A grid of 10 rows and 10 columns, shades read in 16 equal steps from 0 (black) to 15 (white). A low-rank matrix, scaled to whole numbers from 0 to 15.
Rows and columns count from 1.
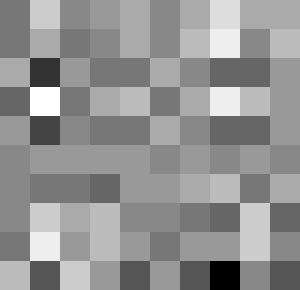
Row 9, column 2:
14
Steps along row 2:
up down up up down up up down up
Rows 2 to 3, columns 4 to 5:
8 10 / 7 7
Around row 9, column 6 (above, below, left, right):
8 9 9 9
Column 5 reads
10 10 7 11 7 9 9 8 9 5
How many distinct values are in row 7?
6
